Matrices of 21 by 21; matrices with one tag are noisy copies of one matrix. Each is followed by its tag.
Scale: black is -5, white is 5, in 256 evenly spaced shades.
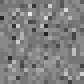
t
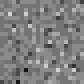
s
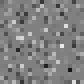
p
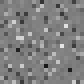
p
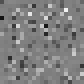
t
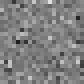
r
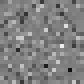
p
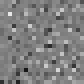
s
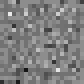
s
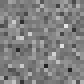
p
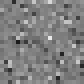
r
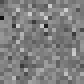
t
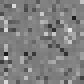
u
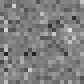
u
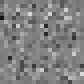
t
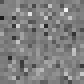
t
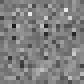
t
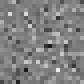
s
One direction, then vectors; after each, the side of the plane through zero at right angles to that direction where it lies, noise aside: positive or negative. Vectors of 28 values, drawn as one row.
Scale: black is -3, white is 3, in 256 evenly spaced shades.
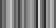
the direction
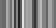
positive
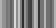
negative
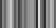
positive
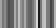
negative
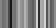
negative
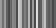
negative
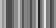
negative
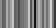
positive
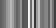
positive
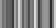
negative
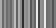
negative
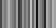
positive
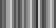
positive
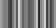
negative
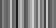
positive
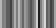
negative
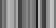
positive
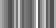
negative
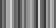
positive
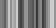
positive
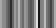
negative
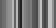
positive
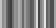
negative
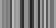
negative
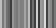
negative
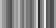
negative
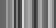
positive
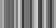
negative
